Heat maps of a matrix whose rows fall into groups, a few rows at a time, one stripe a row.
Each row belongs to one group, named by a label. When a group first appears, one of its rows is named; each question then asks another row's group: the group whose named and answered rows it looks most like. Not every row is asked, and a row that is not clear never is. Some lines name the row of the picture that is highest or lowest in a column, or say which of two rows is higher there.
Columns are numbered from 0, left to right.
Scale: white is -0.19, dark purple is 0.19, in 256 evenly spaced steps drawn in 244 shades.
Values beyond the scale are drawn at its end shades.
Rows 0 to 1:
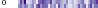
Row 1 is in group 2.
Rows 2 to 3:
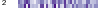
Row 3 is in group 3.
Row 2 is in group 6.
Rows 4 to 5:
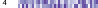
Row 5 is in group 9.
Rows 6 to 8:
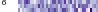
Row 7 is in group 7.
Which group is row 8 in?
9
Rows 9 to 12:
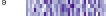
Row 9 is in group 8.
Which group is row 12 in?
8
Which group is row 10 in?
9
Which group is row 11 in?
6
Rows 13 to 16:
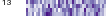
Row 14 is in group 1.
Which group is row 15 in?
8
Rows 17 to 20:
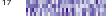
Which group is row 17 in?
6
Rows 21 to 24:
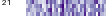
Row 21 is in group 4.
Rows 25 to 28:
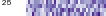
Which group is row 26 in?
2
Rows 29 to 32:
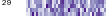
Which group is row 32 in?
1
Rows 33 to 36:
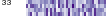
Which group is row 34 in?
9
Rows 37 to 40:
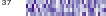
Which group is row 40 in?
9
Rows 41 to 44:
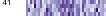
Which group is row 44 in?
8
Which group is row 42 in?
6
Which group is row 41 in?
9
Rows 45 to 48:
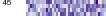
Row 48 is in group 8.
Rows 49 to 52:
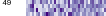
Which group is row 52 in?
8
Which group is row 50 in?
1
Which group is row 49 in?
7
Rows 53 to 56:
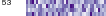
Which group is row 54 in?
9
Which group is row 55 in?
9
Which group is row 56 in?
2
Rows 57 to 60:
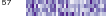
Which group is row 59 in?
2
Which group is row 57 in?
2
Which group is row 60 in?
6
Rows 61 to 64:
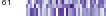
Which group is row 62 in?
9
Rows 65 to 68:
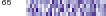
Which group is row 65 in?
1
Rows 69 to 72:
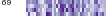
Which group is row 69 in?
6
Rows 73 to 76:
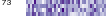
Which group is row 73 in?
6
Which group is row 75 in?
3
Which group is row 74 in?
2
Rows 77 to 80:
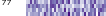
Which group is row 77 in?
4
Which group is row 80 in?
8
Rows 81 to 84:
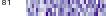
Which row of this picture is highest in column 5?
83
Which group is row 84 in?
4
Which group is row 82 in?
1
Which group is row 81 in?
8
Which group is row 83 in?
3
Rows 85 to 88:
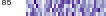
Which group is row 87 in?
1
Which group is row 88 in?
9
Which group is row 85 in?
6
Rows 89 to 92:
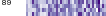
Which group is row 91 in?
8
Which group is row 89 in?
1
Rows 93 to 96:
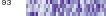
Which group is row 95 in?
1
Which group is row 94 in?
1
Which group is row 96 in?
4
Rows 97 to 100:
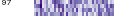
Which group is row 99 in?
7
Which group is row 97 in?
8
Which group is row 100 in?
2
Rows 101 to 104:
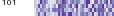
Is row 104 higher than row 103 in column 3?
No
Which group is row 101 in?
1
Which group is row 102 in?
4
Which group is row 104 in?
4
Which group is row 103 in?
7
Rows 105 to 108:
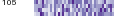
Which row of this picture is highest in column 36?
107
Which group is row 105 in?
6
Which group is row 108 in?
7
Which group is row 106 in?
7
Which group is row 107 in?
1
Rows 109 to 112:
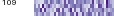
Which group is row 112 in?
7
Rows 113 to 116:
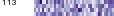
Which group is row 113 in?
2
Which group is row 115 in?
9
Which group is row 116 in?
2
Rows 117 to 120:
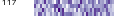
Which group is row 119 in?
7
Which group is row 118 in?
8
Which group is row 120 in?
1
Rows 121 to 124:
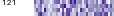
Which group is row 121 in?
6
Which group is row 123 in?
3
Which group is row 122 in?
1
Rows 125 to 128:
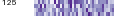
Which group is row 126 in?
3
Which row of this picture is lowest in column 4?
126
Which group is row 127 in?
4
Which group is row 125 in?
4
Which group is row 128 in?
7
